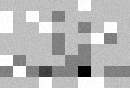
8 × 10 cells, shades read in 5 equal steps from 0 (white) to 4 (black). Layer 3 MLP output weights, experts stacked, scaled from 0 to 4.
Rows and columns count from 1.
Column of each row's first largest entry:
1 5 7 5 5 2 7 1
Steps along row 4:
same same same up down same down up down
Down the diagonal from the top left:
1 1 1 1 2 2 4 0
